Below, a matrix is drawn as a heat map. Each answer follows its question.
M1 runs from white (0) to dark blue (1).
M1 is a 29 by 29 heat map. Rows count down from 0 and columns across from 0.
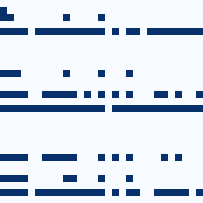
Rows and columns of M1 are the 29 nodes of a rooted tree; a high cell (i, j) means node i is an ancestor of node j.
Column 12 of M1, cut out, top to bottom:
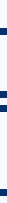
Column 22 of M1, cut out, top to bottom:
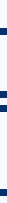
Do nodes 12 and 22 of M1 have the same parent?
yes
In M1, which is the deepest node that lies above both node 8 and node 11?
27
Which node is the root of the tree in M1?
15
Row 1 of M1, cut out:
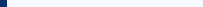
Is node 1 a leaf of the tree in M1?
no
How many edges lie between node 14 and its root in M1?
8
